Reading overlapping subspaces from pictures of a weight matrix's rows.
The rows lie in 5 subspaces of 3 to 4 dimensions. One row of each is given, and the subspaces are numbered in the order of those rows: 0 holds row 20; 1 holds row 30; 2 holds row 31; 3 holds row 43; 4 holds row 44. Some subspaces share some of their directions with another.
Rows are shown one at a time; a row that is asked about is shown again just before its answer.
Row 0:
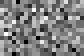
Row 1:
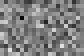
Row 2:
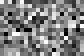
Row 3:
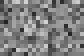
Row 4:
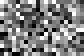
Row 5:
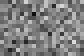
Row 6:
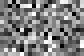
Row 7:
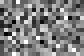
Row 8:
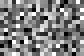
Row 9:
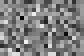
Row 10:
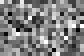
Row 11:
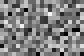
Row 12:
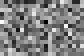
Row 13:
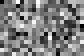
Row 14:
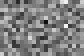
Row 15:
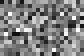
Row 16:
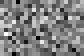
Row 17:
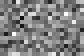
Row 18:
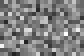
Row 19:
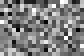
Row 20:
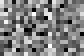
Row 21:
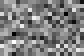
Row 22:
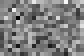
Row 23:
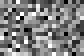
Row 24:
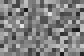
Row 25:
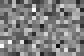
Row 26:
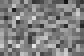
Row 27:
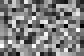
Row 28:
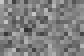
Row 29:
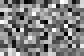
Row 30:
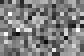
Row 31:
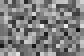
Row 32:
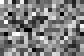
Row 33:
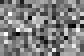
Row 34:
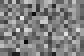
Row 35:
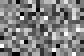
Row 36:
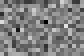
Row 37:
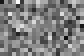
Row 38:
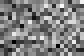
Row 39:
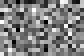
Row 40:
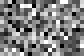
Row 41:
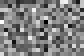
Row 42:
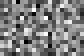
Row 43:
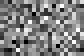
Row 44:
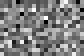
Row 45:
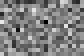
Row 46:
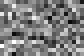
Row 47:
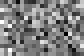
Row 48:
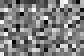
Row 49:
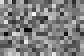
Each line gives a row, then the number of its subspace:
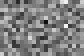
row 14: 2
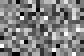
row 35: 0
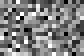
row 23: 2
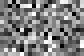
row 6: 1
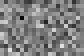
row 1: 1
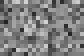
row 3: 0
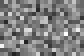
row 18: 3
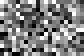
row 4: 0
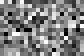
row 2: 1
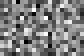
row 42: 0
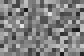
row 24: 3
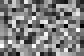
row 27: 2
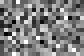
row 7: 4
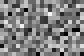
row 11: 3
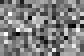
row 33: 1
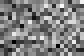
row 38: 3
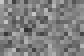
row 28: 0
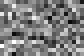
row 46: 3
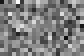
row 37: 0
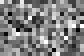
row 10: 1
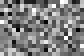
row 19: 1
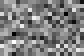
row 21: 3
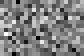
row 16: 4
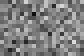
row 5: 3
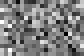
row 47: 4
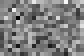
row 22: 2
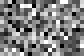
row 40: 1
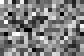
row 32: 0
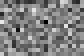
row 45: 4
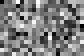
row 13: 0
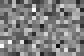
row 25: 2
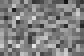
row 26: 2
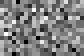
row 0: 4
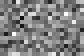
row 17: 3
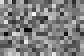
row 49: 0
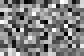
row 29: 2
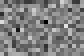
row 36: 4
